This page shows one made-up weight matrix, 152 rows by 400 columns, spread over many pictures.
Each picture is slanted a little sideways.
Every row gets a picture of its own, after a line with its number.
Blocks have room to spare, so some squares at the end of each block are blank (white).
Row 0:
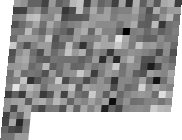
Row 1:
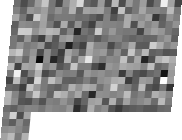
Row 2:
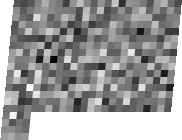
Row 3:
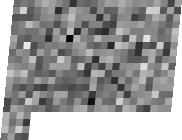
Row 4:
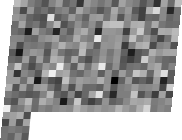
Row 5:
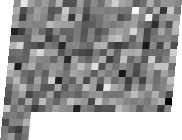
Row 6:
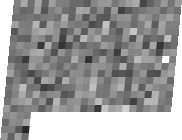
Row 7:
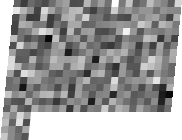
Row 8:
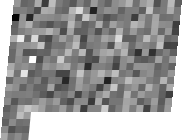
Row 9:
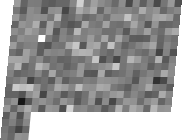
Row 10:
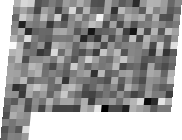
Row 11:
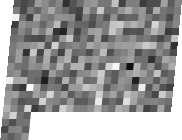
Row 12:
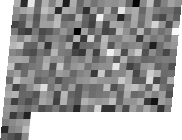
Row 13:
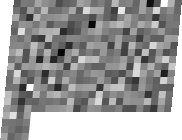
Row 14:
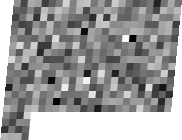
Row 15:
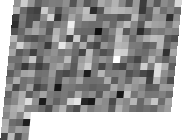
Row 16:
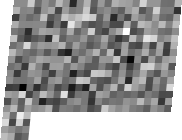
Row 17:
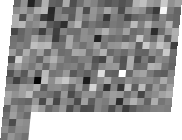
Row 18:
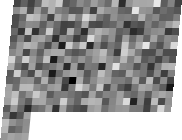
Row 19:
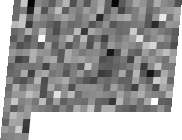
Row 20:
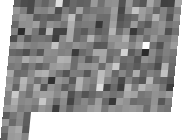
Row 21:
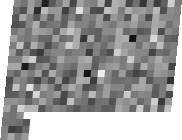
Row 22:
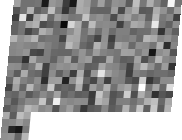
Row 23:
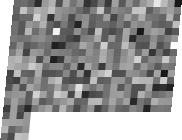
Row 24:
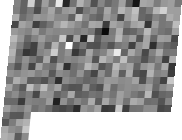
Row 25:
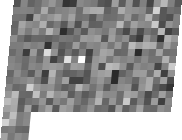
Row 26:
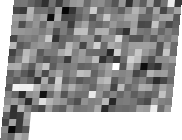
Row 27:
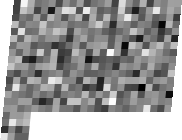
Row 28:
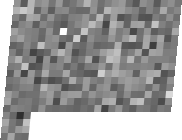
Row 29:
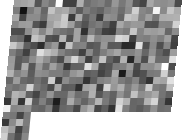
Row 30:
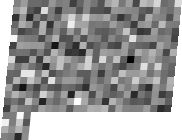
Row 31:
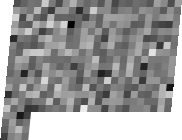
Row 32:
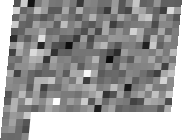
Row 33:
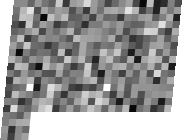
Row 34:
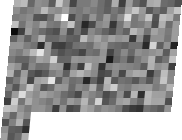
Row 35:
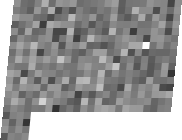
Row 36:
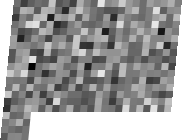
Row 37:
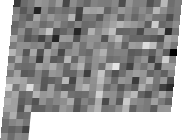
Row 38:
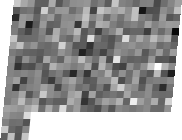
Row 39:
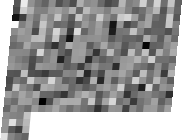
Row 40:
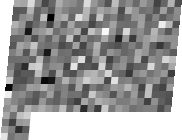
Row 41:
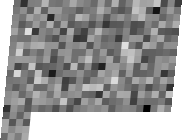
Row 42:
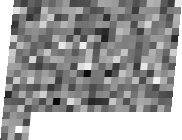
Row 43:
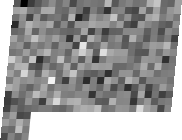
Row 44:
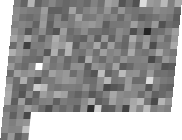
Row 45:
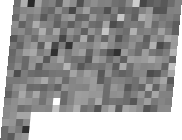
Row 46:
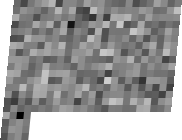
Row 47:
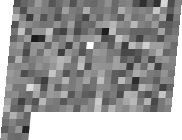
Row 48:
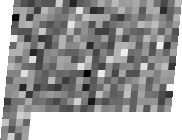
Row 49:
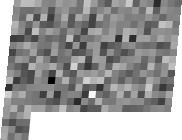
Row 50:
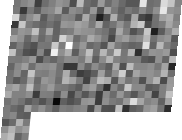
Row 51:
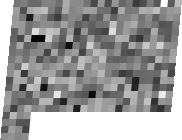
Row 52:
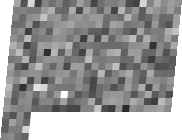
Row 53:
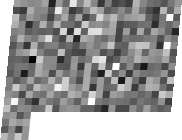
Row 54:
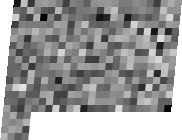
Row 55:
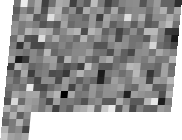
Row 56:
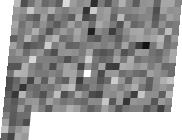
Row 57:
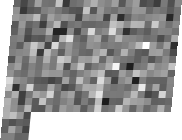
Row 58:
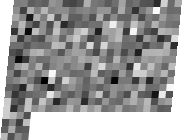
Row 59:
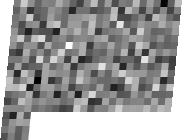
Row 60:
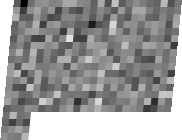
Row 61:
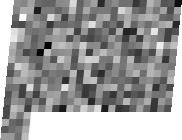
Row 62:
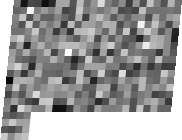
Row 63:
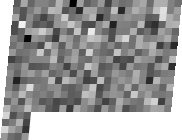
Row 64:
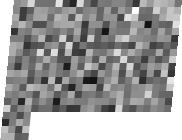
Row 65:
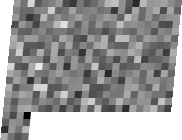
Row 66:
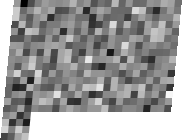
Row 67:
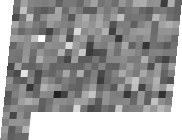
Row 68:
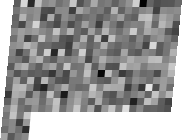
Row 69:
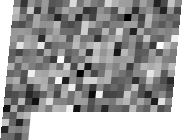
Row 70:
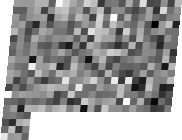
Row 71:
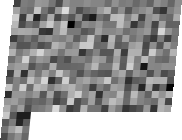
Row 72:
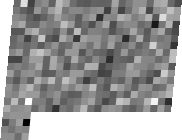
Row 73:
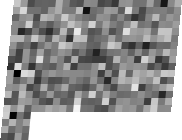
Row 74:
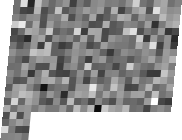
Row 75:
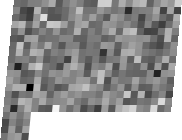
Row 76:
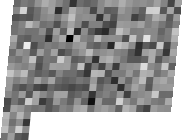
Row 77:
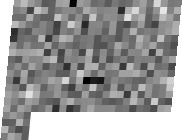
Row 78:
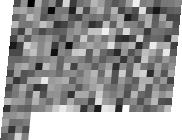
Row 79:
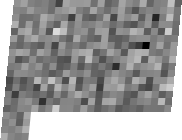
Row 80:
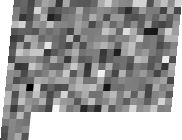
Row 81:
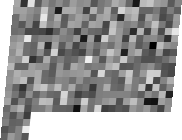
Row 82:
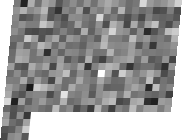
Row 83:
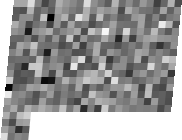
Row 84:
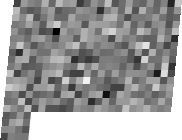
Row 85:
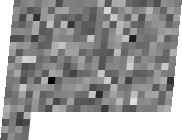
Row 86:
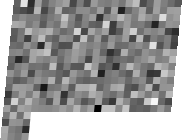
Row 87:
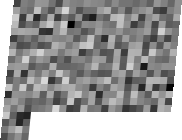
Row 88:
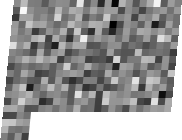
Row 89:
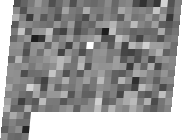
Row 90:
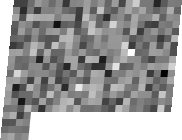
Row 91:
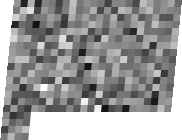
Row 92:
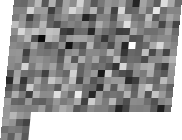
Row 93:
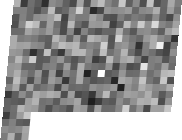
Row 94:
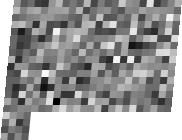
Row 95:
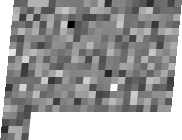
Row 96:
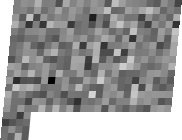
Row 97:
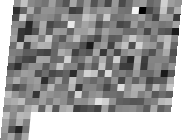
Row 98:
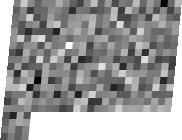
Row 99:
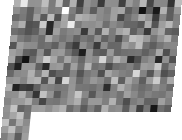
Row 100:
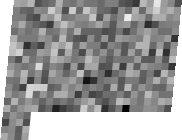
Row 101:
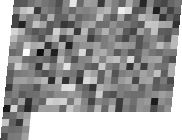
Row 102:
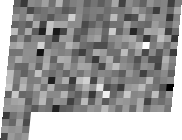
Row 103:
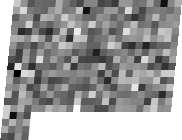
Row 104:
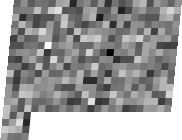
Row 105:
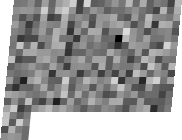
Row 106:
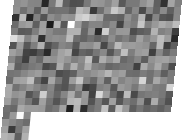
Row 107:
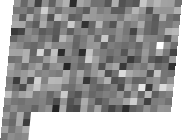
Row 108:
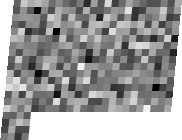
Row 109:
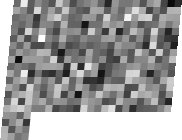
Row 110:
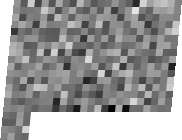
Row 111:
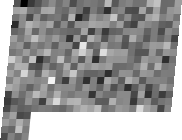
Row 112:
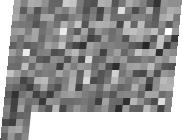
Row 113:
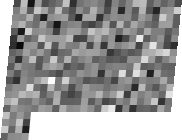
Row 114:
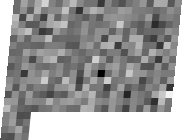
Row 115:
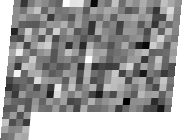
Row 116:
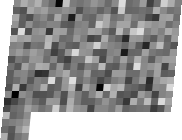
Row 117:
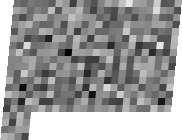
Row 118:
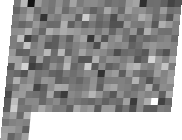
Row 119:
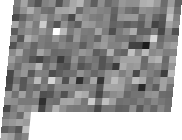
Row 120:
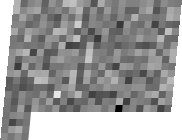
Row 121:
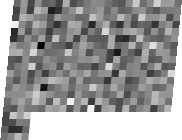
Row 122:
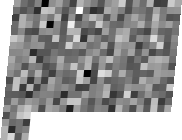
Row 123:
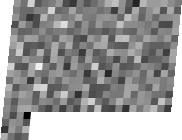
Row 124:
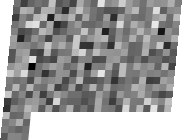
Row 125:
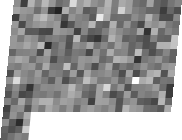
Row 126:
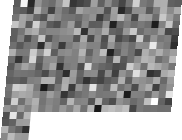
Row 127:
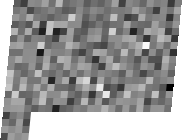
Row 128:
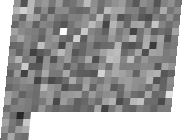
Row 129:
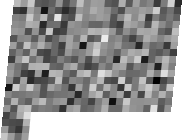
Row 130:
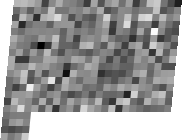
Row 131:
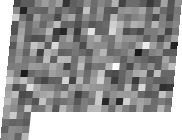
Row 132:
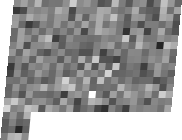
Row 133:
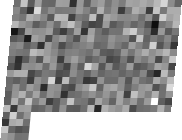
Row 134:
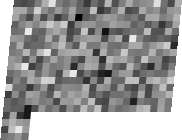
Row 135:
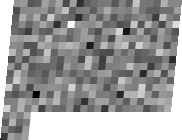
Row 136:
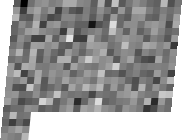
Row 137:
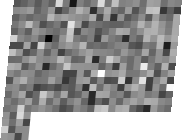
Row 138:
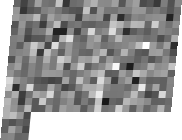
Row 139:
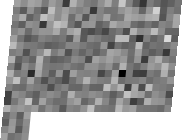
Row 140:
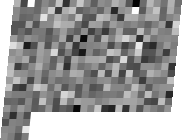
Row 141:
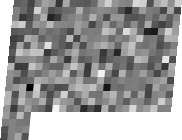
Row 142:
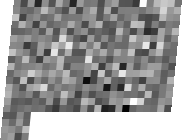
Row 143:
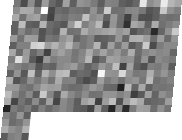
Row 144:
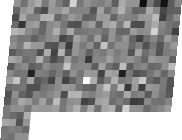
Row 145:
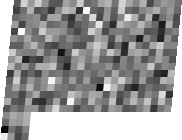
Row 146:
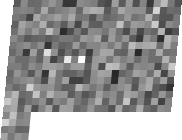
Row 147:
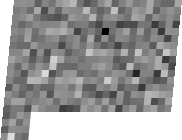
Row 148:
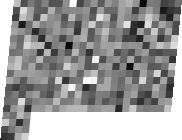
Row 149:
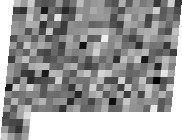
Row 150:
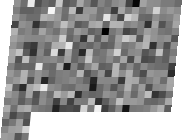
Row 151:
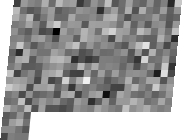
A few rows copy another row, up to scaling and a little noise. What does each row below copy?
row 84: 151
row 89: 47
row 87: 71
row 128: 28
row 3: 76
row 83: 40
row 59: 98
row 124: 36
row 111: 43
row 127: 102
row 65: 123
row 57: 138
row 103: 73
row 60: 136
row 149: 129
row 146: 25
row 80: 141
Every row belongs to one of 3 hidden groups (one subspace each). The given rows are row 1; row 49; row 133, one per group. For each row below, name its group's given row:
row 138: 1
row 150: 133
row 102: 1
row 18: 1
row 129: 49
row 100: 133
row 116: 1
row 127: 1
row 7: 49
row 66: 1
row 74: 133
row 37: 1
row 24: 133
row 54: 133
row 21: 49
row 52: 133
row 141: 133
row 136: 1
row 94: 1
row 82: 133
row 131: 1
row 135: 49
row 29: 133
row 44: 133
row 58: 1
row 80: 133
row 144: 133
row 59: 1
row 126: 133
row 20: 1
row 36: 49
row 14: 49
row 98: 1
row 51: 1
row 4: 1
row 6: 133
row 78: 133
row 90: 1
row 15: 49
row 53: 49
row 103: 1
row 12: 133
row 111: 49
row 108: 1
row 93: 49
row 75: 133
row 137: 49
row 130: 133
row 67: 1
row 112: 1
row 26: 49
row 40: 49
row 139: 133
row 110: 133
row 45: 133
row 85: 49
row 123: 133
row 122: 49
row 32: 133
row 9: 49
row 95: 49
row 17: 133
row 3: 49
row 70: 49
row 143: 133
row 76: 49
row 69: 133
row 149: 49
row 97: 49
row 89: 1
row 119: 1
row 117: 49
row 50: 133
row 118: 133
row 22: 49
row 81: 133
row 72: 133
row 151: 1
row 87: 49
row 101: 133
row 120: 1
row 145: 1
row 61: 133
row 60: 1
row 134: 49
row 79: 1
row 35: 1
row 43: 49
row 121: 133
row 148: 133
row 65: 133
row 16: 49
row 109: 133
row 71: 49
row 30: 49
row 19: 133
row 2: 1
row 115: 1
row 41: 1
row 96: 49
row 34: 133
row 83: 49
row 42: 49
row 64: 133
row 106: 49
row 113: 133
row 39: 1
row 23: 1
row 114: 49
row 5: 133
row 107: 133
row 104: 133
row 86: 133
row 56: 1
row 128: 133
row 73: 1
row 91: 133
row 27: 1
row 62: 49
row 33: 133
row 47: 1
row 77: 133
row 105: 49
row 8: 49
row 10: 133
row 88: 1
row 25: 1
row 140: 133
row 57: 1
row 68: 133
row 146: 1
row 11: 1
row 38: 49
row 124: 49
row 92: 1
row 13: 1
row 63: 133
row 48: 49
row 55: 133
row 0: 49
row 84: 1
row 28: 133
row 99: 49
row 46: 49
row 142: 133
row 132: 49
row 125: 133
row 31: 49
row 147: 1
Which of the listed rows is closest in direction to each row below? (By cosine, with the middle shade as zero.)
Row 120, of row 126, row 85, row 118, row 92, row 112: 112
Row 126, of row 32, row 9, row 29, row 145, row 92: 32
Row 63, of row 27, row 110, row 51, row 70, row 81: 110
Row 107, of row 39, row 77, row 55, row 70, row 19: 77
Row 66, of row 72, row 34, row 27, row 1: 1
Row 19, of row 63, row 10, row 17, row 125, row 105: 63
